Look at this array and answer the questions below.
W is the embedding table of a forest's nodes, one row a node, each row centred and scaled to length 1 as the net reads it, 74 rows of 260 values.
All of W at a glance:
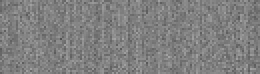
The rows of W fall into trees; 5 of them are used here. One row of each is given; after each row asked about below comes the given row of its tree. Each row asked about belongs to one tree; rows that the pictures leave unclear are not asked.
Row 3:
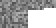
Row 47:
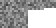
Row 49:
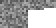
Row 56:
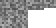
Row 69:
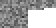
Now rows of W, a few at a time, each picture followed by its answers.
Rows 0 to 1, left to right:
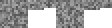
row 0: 69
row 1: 56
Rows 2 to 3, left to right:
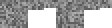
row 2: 49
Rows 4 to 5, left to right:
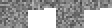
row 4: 3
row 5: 69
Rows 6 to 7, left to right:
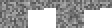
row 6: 49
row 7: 56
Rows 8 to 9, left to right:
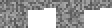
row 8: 49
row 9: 56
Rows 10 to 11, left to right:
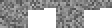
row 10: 49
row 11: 56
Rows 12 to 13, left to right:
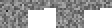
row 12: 56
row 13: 56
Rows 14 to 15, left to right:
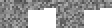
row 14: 47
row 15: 3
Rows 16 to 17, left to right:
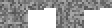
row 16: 56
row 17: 3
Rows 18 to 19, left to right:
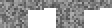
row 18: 56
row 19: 3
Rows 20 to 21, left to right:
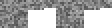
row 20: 69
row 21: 3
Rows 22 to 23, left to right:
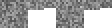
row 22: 49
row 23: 47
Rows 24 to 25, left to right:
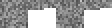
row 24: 3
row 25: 49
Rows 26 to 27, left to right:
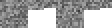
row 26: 69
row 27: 49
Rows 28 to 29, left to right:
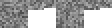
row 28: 69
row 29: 3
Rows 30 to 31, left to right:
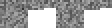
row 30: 3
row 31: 56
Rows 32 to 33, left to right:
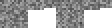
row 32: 69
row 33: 56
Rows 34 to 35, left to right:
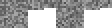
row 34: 3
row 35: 69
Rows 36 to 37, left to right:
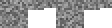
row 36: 69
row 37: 3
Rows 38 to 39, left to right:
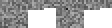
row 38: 3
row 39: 3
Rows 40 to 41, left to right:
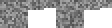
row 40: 49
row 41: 69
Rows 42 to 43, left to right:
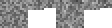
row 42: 69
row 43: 47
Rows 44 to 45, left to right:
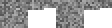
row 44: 3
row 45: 47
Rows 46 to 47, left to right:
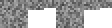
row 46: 56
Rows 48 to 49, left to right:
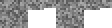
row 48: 69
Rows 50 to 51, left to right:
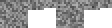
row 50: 49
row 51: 69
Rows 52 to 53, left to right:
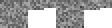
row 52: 49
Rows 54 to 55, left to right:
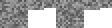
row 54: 69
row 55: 69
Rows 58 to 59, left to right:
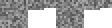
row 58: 56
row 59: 69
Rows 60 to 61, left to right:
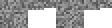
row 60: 47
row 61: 3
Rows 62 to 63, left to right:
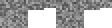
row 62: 56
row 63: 49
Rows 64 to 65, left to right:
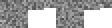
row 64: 49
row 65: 3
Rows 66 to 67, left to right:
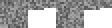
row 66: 49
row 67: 3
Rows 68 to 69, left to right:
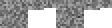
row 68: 69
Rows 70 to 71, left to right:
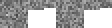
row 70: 49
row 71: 47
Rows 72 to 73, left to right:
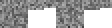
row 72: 69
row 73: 56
